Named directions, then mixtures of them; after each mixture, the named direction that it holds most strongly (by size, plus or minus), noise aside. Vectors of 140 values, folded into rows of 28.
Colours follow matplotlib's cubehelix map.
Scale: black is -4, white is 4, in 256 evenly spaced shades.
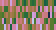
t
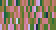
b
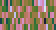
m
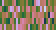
m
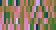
b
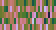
t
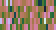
m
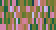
m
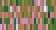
m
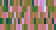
m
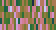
m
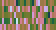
t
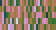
b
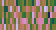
t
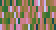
m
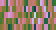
b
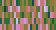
m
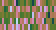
t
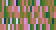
b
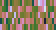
m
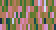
m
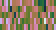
m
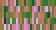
t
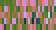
t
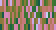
b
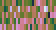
m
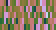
b
